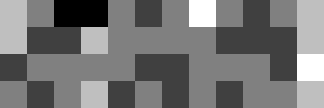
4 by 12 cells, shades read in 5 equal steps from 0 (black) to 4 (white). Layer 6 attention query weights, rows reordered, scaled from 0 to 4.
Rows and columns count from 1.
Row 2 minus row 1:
0 -1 1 3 0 1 0 -2 -1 0 -1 0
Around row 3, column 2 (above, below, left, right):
1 1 1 2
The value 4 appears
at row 1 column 8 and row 3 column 12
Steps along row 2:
down same up down same same same down same same up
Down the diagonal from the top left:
3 1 2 3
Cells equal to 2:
22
